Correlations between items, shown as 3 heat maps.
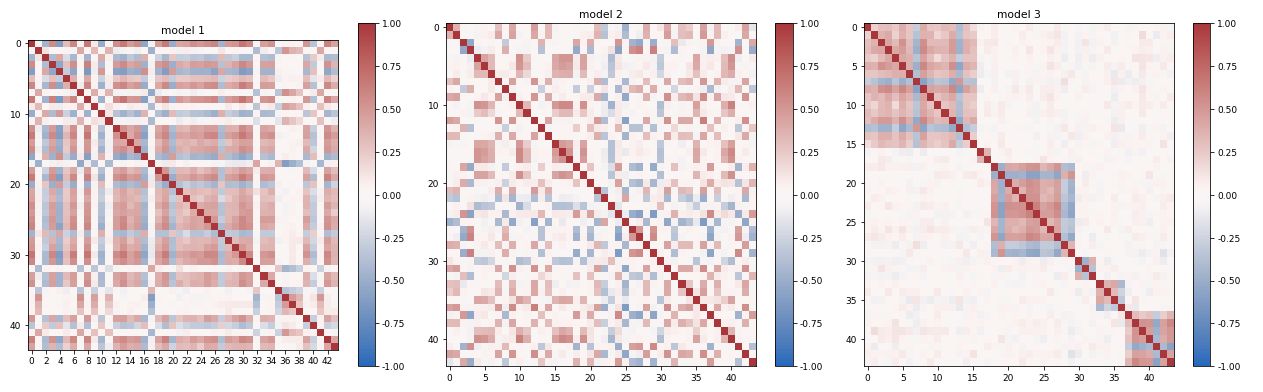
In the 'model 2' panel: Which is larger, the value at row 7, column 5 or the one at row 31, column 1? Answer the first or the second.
the second
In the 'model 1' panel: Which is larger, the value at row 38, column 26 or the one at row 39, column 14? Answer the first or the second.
the second
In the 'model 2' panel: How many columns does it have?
44
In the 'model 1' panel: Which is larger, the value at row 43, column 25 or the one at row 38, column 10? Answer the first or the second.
the first
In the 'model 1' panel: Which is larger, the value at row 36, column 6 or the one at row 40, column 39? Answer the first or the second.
the first
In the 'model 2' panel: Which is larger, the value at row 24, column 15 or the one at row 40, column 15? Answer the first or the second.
the second
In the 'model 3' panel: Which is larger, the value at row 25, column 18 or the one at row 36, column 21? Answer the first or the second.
the first
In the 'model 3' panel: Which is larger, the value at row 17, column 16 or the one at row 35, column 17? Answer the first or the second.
the first
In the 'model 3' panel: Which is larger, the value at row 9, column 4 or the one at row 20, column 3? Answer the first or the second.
the first
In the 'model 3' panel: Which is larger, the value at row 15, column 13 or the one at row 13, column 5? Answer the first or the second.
the first
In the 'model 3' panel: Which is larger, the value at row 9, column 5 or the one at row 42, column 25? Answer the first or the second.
the first
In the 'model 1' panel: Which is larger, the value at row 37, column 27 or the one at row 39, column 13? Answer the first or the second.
the second
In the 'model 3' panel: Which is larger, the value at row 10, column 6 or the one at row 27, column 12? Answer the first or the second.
the first
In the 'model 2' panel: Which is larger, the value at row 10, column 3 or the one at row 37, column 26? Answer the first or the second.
the first
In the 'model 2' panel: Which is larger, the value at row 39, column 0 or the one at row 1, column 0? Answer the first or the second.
the second
